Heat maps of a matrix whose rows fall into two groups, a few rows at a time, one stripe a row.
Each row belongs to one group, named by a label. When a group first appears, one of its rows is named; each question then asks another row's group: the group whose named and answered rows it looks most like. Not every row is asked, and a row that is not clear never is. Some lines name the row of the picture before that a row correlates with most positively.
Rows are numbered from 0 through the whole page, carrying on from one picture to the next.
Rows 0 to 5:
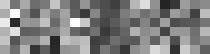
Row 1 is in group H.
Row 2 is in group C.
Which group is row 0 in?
H
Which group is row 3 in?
H
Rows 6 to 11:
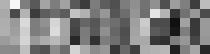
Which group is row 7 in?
C
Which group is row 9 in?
H
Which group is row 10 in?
H
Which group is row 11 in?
C
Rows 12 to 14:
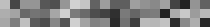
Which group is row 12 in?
C
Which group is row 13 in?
H
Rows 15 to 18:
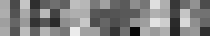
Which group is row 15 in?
C
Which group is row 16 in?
C
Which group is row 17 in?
C
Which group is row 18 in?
C
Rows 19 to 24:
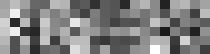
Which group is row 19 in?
H
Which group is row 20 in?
H
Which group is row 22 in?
H
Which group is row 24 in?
C
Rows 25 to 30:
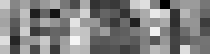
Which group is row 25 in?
H
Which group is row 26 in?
C
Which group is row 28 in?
C
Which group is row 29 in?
C
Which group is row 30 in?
C
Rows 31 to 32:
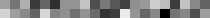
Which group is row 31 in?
C
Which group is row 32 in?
H
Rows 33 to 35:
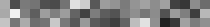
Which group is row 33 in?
C
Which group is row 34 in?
H
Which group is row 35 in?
H
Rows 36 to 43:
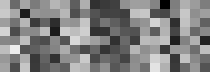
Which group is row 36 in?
H
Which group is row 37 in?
H
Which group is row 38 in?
C
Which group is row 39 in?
C
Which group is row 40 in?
C
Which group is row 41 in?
H
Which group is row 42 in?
C
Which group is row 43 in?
C
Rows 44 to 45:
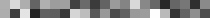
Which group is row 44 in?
H
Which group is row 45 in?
C
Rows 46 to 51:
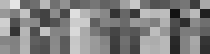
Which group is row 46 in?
H
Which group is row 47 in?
C
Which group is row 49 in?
C
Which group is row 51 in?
C
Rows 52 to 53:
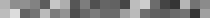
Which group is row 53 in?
H
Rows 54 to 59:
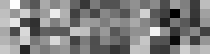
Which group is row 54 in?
H
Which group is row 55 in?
H
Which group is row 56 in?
H
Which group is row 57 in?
C
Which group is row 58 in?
H
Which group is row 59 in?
H
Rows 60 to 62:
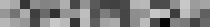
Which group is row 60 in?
H
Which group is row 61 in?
C
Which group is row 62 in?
H
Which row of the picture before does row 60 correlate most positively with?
59
